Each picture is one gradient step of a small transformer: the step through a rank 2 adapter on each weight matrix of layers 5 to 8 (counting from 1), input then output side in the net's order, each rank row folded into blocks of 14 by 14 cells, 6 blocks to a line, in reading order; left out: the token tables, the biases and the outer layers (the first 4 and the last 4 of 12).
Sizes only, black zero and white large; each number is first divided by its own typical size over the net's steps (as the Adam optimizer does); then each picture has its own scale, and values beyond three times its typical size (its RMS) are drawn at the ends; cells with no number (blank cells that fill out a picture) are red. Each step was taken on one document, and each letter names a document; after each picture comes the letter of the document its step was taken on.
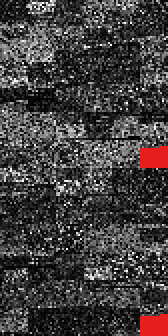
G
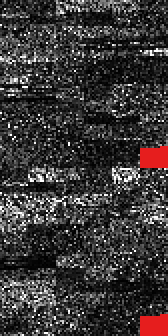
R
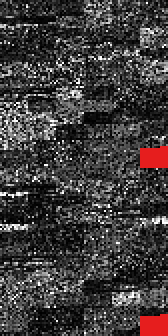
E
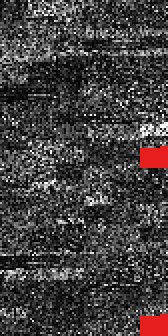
G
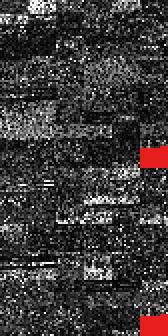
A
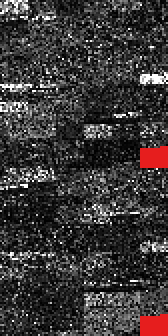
E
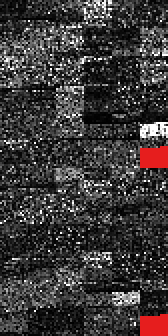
E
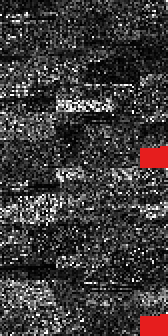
R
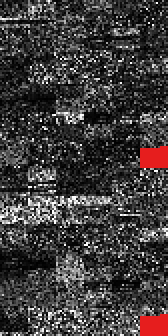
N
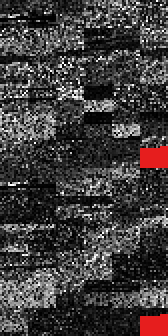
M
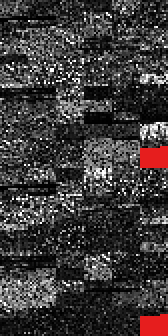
E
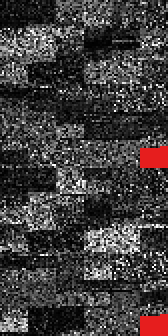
G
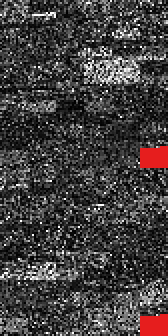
A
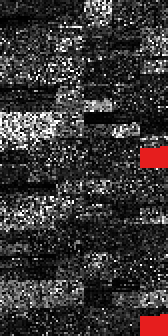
E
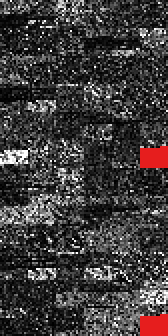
G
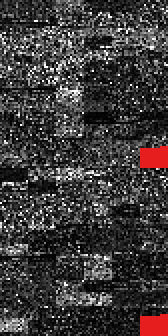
E
